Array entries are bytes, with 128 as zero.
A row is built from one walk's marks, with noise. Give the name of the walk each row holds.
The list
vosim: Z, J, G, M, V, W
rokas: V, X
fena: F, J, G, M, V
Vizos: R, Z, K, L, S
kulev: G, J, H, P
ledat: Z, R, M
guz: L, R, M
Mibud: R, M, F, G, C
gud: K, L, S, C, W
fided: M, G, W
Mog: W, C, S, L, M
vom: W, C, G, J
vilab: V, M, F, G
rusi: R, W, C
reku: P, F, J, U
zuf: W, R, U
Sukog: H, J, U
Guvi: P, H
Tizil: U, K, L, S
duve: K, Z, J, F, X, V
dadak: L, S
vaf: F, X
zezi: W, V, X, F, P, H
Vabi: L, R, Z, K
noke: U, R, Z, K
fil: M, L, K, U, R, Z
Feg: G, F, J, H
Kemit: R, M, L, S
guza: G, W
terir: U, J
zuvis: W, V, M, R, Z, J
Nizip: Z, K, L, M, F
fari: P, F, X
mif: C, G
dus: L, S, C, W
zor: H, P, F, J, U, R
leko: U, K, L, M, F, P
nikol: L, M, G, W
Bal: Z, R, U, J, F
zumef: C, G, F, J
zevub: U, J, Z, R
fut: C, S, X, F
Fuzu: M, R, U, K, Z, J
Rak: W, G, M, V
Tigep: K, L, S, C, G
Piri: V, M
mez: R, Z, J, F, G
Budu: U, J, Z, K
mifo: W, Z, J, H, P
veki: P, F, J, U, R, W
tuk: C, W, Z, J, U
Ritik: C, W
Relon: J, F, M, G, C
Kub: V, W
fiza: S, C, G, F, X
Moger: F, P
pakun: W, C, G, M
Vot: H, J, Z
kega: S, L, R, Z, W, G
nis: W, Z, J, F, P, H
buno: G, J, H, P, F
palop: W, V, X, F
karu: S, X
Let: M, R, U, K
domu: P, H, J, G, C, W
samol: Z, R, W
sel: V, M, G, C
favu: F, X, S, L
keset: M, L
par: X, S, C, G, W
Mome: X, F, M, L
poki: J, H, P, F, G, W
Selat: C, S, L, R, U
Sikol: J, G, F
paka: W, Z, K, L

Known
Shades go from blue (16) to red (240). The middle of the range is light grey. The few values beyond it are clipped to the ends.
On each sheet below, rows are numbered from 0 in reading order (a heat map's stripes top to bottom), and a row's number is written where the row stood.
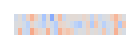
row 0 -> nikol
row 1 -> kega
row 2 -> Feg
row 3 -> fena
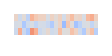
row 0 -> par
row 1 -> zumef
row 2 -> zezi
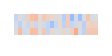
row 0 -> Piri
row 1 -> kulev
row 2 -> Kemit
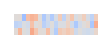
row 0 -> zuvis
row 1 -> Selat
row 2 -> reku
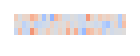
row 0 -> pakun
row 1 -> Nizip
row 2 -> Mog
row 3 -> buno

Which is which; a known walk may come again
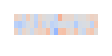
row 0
Sukog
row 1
dus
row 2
vaf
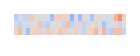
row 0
favu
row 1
duve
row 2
Tizil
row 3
palop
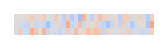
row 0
guza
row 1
zor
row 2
Let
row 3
kulev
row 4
reku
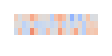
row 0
pakun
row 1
vosim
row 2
Kemit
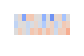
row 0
paka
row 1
Vizos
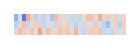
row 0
fil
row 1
ledat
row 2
Mome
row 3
poki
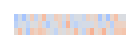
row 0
Selat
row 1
veki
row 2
karu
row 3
guz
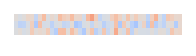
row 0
Sikol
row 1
Ritik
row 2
zezi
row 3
fena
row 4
buno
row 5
tuk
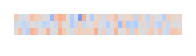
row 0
rusi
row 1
zuvis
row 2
noke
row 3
Relon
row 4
Vot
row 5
zuf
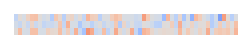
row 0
Piri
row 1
mez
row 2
par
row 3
vilab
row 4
Mog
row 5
Bal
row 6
Nizip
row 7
Fuzu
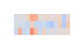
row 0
Rak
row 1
Feg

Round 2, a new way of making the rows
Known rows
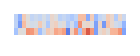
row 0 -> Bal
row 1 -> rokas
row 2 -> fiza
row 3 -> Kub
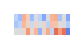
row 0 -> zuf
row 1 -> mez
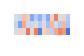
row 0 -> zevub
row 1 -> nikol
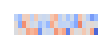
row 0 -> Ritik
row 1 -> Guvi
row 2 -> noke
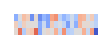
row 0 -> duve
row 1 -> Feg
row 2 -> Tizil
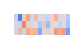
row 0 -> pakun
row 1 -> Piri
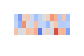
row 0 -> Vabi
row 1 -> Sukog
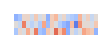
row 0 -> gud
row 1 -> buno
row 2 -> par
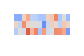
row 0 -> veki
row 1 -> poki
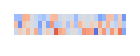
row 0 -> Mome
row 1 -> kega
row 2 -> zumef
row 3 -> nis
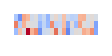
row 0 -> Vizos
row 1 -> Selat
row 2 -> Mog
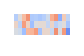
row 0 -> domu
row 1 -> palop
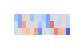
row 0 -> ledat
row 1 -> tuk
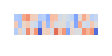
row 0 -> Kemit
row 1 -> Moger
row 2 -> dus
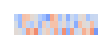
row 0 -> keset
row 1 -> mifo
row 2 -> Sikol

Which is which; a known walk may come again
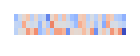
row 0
Tigep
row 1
vom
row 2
guz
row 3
Budu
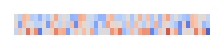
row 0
terir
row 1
dadak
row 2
Mome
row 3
reku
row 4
sel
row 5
kulev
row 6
rusi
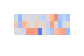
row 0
zumef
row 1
domu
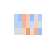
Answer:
zuf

